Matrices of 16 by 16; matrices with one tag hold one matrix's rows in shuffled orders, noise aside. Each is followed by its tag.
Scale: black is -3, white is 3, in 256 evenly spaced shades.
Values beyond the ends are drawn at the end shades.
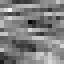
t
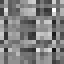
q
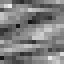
t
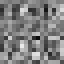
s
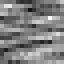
t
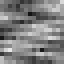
t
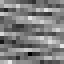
t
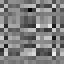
q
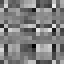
q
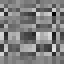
q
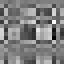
q
